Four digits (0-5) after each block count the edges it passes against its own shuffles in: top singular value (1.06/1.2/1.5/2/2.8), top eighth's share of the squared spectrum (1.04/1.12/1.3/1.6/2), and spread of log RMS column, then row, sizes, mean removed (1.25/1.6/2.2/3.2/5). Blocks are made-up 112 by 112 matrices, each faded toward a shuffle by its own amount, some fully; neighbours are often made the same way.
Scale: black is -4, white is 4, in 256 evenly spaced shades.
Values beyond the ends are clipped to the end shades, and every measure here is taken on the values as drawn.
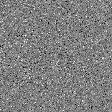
3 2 0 0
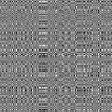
5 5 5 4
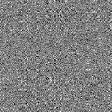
4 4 2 2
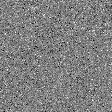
2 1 0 0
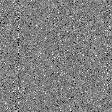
2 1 2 0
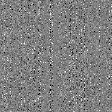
2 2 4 0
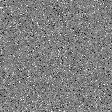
0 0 0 0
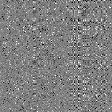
5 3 3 2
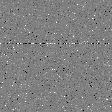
4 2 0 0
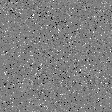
2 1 0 0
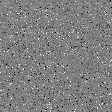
2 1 0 1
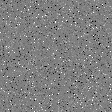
0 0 0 0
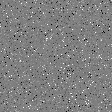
0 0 0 0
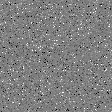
2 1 0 0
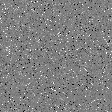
2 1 0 0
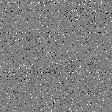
3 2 0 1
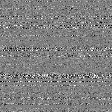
2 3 0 4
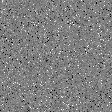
0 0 0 0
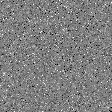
0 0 0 0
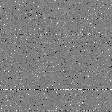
4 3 0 2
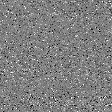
3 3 0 2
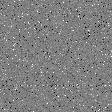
2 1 0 0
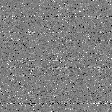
3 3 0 2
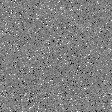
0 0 0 0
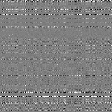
5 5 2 4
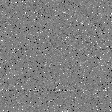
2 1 0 0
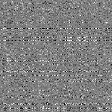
4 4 2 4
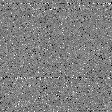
3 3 0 2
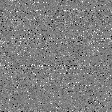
2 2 0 2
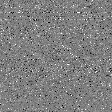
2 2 0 2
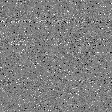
1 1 0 2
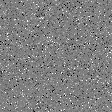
2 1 0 0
